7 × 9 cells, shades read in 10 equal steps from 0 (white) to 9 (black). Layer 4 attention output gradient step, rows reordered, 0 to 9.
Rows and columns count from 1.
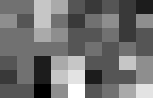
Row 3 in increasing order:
3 4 5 5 5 6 6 6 7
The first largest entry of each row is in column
9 5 8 5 3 3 3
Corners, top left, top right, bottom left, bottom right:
5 8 6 1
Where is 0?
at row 7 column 5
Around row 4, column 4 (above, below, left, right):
4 3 5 6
